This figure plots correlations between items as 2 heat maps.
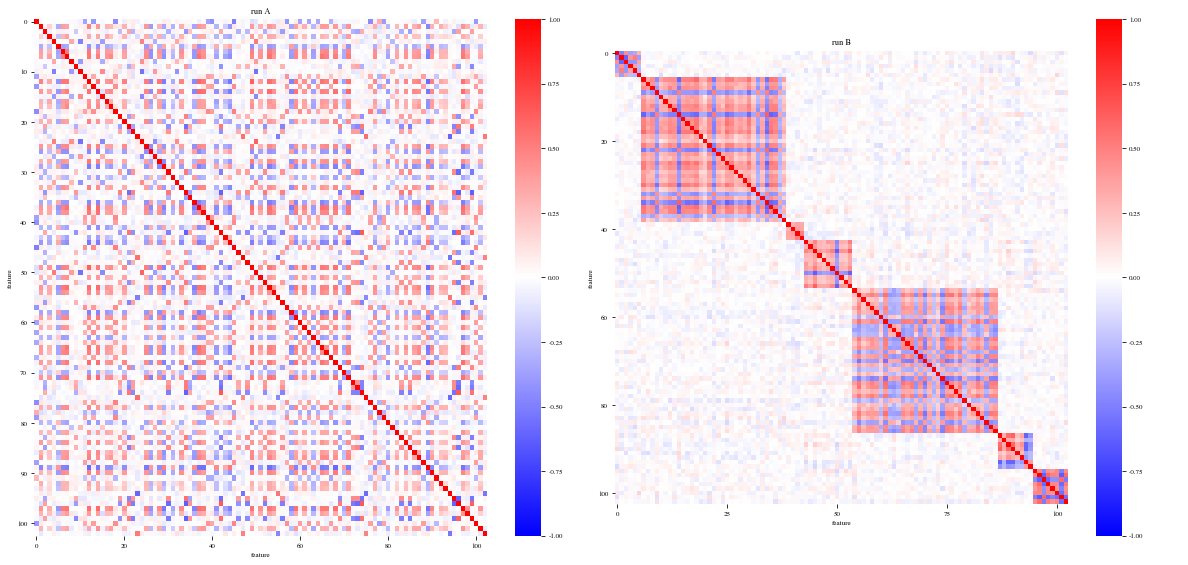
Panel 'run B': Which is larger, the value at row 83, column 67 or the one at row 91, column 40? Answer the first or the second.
the first
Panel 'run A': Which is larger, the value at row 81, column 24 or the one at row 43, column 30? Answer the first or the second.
the second
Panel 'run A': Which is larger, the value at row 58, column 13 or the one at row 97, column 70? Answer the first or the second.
the first
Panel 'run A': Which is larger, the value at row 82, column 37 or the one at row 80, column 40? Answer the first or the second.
the first
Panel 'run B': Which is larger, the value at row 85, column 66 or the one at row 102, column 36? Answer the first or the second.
the first
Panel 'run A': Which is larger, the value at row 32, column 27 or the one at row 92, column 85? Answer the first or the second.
the second
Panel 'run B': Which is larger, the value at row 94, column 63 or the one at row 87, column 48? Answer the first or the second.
the second
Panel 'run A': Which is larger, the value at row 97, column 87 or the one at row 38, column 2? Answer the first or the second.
the first
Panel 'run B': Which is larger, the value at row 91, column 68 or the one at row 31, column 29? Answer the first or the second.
the second
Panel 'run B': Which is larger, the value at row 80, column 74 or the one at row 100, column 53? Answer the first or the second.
the second
